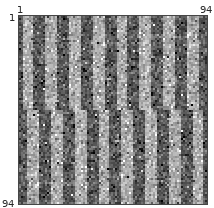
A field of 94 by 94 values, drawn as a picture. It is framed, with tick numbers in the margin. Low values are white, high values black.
Stripes running up and down repeat 8 times from left to right. On average the colour sits 50% of the way up the scale. A half turn leaves it unchanged.
